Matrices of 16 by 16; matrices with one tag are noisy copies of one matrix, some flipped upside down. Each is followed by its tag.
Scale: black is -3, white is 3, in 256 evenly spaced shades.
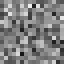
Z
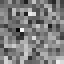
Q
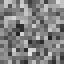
Q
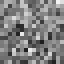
Q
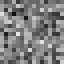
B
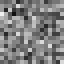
B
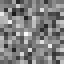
B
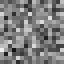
B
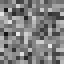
B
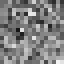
Q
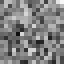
Q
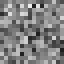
Z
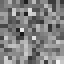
Q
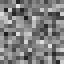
B
